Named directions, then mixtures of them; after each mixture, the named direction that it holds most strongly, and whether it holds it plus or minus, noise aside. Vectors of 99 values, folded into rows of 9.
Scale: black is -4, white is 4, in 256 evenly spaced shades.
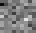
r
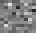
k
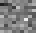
r, plus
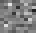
k, plus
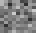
k, minus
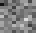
r, plus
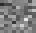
r, plus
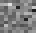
k, plus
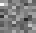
r, minus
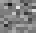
k, minus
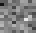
r, plus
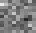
r, minus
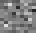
k, plus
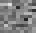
k, plus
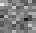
r, minus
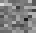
r, minus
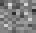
k, plus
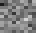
r, plus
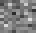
k, plus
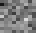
r, plus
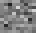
k, minus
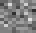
k, plus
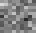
r, minus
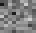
r, plus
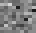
k, plus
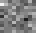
r, minus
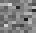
k, plus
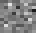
k, plus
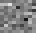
k, plus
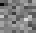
r, plus
